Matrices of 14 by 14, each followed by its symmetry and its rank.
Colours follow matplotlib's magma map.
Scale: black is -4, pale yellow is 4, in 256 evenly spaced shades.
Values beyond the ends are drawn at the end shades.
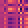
neither, rank one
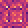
symmetric, rank three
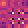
symmetric, rank two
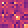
symmetric, rank three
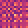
symmetric, rank two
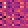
neither, rank two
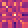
symmetric, rank three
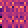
neither, rank two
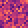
antisymmetric, full rank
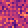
antisymmetric, full rank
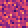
antisymmetric, full rank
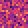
antisymmetric, full rank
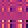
neither, rank one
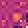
symmetric, rank two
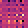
neither, rank two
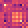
symmetric, rank three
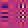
neither, rank one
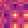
symmetric, rank two
